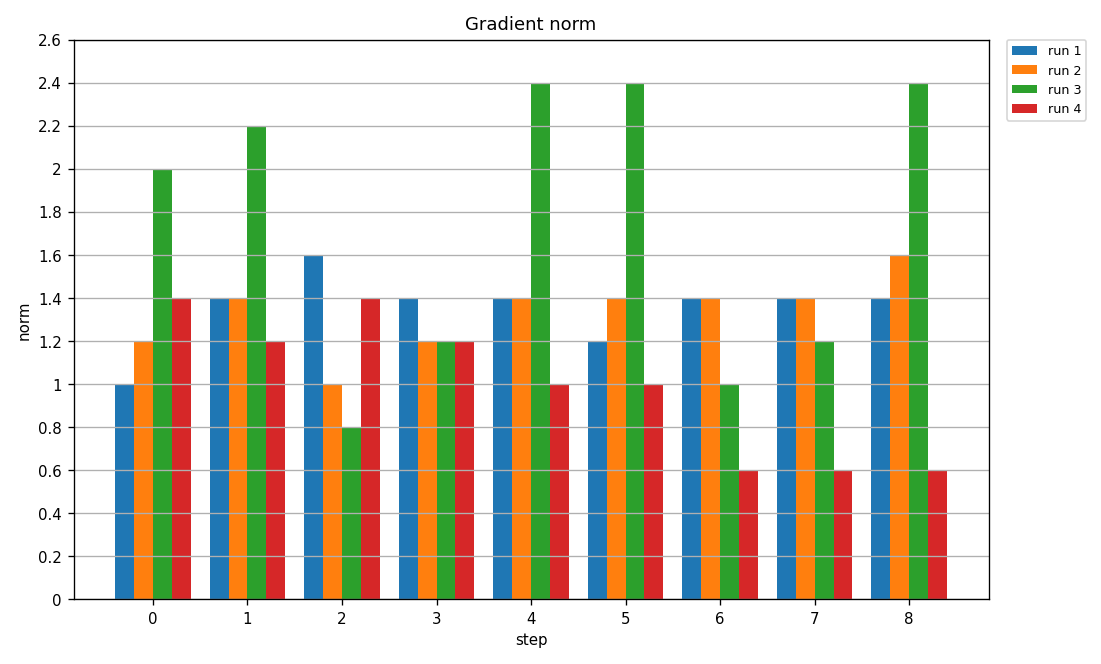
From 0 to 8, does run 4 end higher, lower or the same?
lower
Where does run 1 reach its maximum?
2
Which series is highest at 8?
run 3
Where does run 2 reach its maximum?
8
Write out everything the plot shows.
Title: Gradient norm
x-axis: step, ticks 0 1 2 3 4 5 6 7 8
y-axis: norm, ticks 0 0.2 0.4 0.6 0.8 1 1.2 1.4 1.6 1.8 2 2.2 2.4 2.6
Legend: run 1, run 2, run 3, run 4
Values:
run 1: 1 1.4 1.6 1.4 1.4 1.2 1.4 1.4 1.4
run 2: 1.2 1.4 1 1.2 1.4 1.4 1.4 1.4 1.6
run 3: 2 2.2 0.8 1.2 2.4 2.4 1 1.2 2.4
run 4: 1.4 1.2 1.4 1.2 1 1 0.6 0.6 0.6
